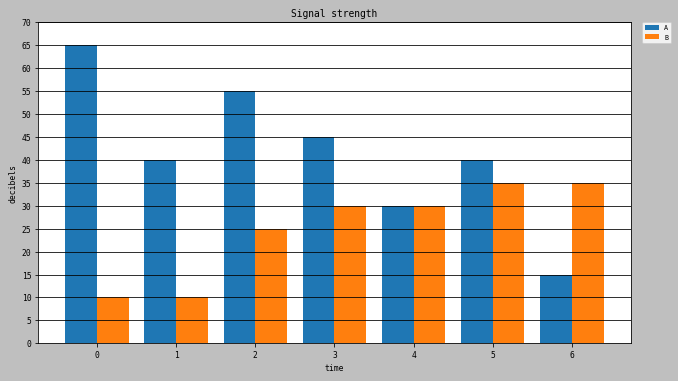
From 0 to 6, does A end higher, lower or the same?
lower
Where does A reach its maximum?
0
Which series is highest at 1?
A
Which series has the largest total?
A
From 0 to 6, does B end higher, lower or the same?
higher
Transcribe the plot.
Title: Signal strength
x-axis: time, ticks 0 1 2 3 4 5 6
y-axis: decibels, ticks 0 5 10 15 20 25 30 35 40 45 50 55 60 65 70
Legend: A, B
Values:
A: 65 40 55 45 30 40 15
B: 10 10 25 30 30 35 35
